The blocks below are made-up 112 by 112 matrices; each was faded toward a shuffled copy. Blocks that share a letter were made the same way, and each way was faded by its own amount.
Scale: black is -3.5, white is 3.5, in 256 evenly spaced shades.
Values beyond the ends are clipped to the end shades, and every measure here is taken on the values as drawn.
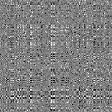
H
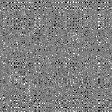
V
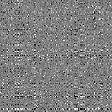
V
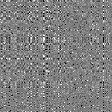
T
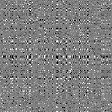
T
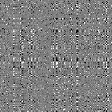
T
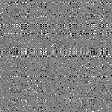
V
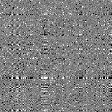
V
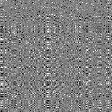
T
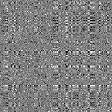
H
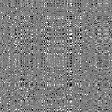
T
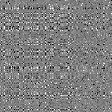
T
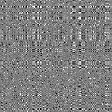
H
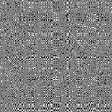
H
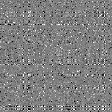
V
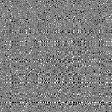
V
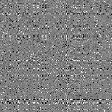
V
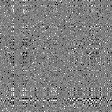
V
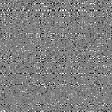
V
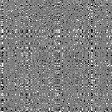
T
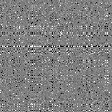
V
